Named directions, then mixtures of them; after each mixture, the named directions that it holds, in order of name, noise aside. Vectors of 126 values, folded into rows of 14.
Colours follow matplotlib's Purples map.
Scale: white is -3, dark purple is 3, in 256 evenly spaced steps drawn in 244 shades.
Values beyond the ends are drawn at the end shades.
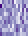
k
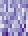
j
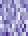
j, k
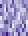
j, k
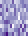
j, k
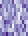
j, k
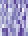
j, k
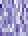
k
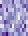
j, k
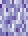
j, k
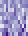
j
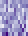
j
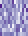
k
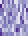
k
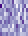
k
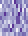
k
